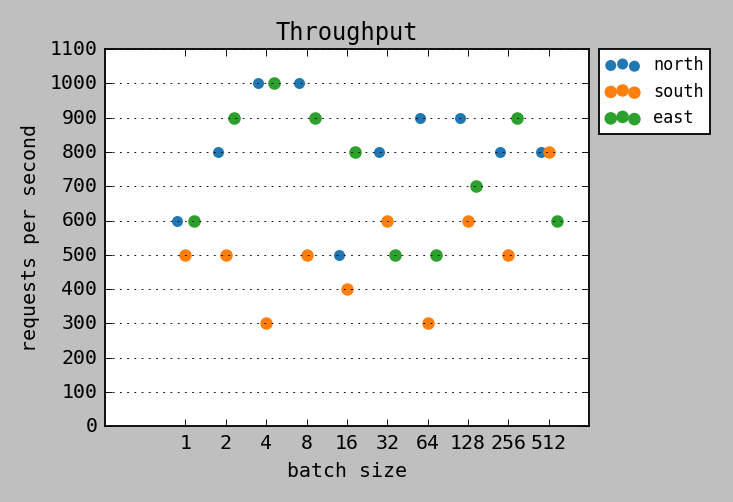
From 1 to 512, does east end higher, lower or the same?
the same
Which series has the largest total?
north
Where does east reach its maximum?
4
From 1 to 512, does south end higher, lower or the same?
higher
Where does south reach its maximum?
512
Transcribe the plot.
Title: Throughput
x-axis: batch size, ticks 1 2 4 8 16 32 64 128 256 512
y-axis: requests per second, ticks 0 100 200 300 400 500 600 700 800 900 1000 1100
Legend: north, south, east
Values:
north: 600 800 1000 1000 500 800 900 900 800 800
south: 500 500 300 500 400 600 300 600 500 800
east: 600 900 1000 900 800 500 500 700 900 600
